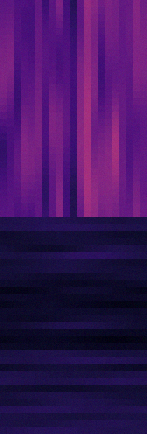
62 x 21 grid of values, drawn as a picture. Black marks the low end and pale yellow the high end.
The table splits into 2 rows of 1 panel. Panel 1,1: low, streaked downward. Panel 2,1: very low, streaked across, faint in contrast.
